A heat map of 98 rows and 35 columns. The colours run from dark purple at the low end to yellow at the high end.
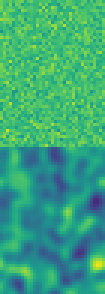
It is made of 2 by 1 panels. Panel 1,1: high, fine-grained. Panel 2,1: middling, blotchy, strong in contrast.
